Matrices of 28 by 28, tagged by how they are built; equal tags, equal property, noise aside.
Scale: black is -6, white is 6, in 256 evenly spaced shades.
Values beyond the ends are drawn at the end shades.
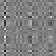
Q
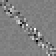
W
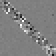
W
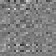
Q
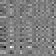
Q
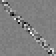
W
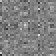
Q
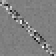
W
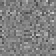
Q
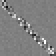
W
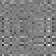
Q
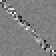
W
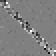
W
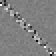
W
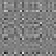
Q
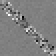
W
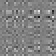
Q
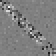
W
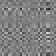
Q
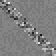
W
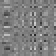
Q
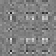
Q
